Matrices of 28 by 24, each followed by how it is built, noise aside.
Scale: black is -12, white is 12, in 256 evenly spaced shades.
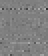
uneven rows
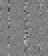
uneven columns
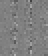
uneven columns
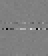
uneven rows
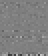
uneven rows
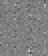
uneven columns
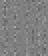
uneven columns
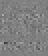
uneven rows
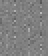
uneven columns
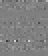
uneven rows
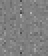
uneven columns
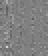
uneven columns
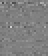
uneven rows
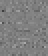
uneven rows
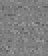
uneven rows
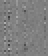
uneven columns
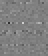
uneven rows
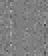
uneven columns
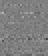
uneven rows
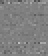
uneven rows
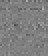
uneven rows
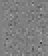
uneven columns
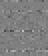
uneven rows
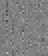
uneven columns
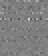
uneven rows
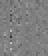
uneven columns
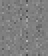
uneven columns
